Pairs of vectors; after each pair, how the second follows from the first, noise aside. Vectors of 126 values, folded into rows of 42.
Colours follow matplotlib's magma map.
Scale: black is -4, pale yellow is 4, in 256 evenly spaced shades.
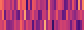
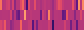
partly zeroed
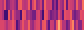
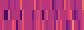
partly zeroed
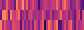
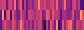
sign-scrambled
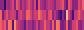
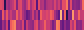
sign-scrambled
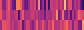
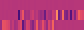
partly zeroed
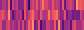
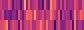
reversed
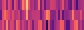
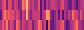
copied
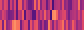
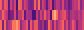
copied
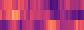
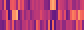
sign-scrambled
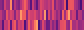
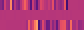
partly zeroed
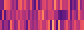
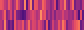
reversed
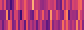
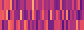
sign-scrambled
